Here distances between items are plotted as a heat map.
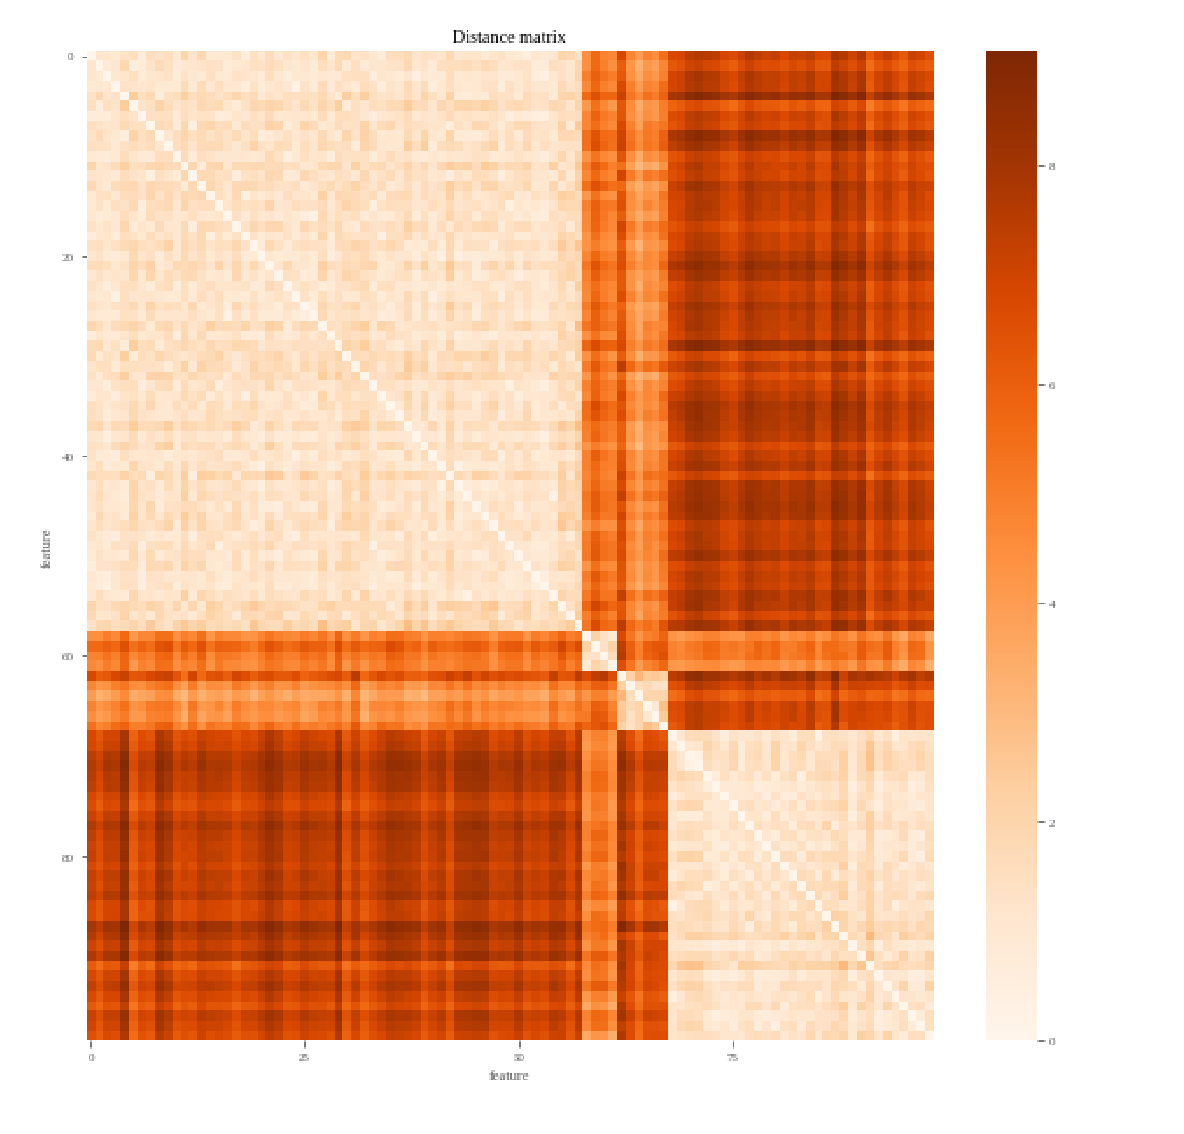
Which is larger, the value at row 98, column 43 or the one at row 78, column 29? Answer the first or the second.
the second
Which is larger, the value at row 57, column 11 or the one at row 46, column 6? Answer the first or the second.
the first
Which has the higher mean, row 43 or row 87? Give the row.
87
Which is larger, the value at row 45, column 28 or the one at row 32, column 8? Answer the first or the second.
the second
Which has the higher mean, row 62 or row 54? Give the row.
62
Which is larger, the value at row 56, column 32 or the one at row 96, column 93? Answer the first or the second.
the first
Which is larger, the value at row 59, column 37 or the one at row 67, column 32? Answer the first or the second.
the first
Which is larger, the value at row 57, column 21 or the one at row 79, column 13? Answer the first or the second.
the second
